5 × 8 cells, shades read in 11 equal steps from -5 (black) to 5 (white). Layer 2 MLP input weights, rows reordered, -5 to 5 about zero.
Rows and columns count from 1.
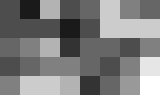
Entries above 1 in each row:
2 3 1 1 4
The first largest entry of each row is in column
6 6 3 8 8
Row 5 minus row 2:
2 5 5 6 -1 -4 -2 2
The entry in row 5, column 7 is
1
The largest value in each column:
0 3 3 2 -1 3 3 5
